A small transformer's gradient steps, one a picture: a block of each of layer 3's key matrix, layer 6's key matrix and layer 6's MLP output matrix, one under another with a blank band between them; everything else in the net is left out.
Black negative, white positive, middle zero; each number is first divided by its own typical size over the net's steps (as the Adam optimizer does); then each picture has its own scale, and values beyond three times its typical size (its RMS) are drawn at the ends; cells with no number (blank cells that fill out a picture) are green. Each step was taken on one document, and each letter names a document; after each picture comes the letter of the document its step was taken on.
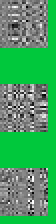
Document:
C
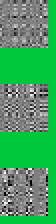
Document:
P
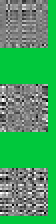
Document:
C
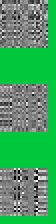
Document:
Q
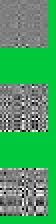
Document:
Q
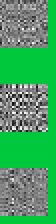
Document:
C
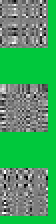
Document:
P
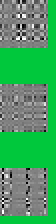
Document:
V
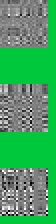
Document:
P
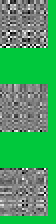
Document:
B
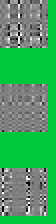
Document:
V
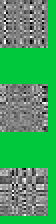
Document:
C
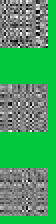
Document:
B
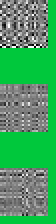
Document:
B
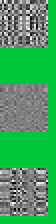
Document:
B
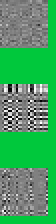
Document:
P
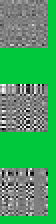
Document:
P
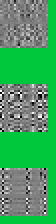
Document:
V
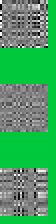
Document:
Q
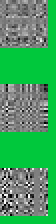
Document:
P
